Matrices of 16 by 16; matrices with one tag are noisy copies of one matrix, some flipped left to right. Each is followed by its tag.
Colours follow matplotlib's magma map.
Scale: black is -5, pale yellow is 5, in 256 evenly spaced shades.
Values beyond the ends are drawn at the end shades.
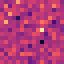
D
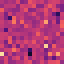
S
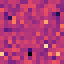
S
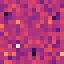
S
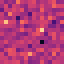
D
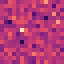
D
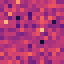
D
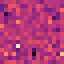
S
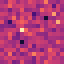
D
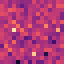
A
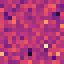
S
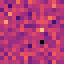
D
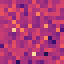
A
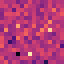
A
